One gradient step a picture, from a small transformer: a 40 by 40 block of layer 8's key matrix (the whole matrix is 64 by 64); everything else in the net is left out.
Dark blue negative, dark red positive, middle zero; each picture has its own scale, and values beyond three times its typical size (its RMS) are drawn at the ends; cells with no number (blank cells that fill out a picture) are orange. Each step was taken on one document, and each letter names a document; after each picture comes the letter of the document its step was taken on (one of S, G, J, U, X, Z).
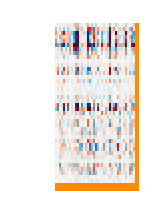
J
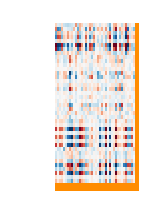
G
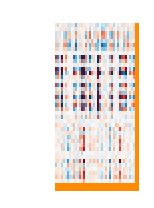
G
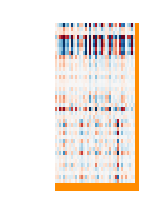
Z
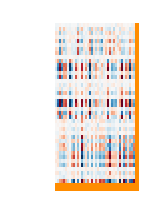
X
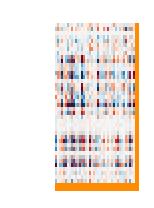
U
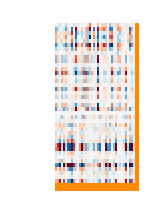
G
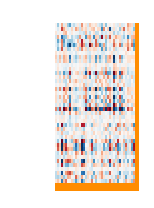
J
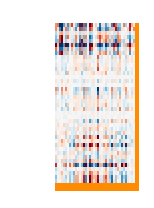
U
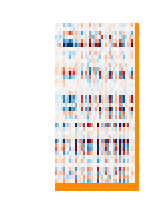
J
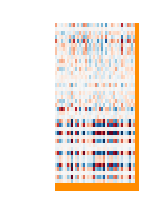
Z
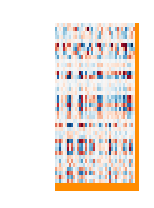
J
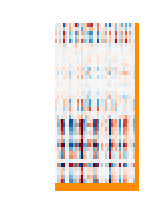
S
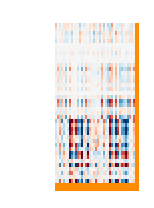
S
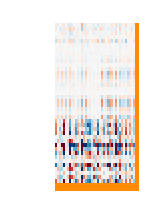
S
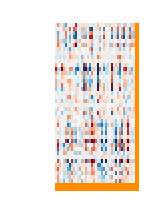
G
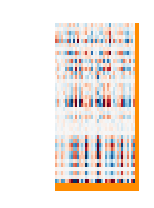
X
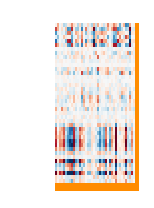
G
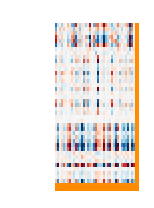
U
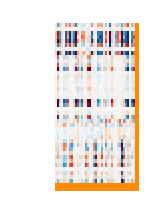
X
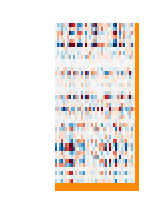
J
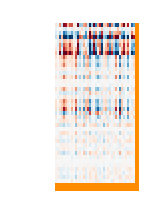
Z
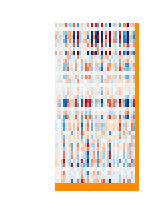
X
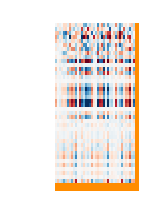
X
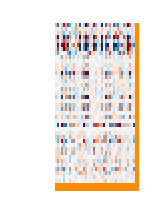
J
